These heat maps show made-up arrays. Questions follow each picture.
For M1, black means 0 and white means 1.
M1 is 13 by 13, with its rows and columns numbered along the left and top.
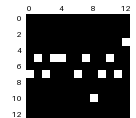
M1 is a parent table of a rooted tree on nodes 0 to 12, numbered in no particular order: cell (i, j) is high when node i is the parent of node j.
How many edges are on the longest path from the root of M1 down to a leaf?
2
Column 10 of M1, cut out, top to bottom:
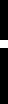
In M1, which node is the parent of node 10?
5
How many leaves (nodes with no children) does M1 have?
9
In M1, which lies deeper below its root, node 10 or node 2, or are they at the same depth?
node 2
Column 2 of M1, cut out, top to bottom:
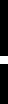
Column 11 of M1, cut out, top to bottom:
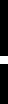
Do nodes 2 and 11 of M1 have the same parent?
yes
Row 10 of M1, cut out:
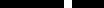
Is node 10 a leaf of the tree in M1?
no
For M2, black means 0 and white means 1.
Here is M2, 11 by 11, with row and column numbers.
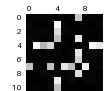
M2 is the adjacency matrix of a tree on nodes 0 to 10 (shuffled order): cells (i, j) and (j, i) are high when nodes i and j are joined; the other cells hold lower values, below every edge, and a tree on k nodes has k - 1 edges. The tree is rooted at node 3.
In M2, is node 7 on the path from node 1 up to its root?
no
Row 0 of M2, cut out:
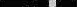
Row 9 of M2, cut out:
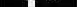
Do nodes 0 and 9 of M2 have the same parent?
no
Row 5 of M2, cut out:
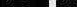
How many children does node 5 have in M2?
0
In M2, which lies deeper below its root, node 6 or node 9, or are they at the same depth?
the same depth
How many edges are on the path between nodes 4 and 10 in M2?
1
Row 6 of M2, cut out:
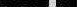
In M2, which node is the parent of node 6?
7
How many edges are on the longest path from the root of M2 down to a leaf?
2
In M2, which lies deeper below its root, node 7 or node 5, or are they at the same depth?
node 5
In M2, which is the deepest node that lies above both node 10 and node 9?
4
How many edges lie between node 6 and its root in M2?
2
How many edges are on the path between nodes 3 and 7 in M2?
1
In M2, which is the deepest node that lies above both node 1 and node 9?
4
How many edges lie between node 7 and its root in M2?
1
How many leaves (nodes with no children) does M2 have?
8
